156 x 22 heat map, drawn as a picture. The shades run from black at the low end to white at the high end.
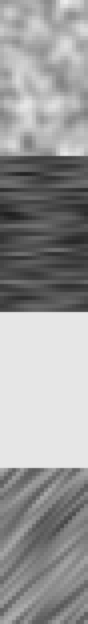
It is made of 4 by 1 panels. Panel 1,1: high, blotchy. Panel 2,1: low, streaked across. Panel 3,1: very high, flat. Panel 4,1: middling, slanting up to the right.
